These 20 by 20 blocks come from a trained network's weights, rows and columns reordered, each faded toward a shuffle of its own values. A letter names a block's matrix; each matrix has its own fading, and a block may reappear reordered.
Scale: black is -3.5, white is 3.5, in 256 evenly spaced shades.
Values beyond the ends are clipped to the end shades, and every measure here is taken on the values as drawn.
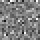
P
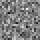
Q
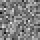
Q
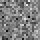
Q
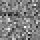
P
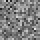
Q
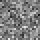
Q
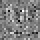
P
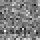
P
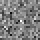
Q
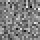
Q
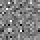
P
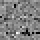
P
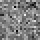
P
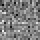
P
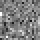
P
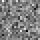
Q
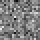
Q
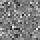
P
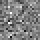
P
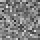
Q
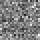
Q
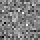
Q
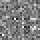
P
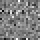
P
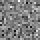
Q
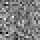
P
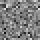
P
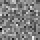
Q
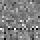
P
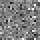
P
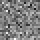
Q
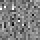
P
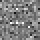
P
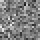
Q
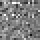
P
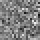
Q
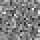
Q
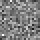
Q
